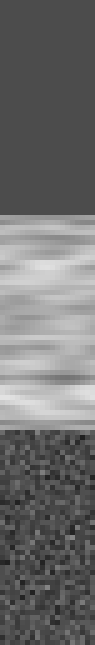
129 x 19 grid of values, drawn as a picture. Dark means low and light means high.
The table splits into 3 rows of 1 panel. Panel 1,1: low, flat. Panel 2,1: high, streaked across. Panel 3,1: low, fine-grained.
